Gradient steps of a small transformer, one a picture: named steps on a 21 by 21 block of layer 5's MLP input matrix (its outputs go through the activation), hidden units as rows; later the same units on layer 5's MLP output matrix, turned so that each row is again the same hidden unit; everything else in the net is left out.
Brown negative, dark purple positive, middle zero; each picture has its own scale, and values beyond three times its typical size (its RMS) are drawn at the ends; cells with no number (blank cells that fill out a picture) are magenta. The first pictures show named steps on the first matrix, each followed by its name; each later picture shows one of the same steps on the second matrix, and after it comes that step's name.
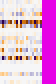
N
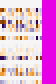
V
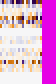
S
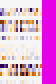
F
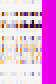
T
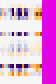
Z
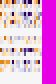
S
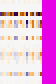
T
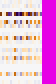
N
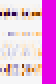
Z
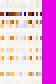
N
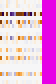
N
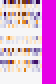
S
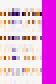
V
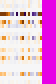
N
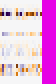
Z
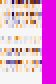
S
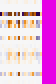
T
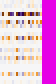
N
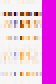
T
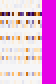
N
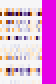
F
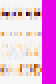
Z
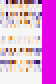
S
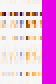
T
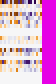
S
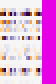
F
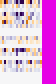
S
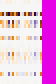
T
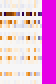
N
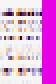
F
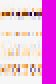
Z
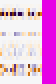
Z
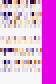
S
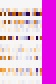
V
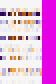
V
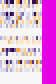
S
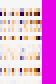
F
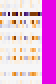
N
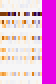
N
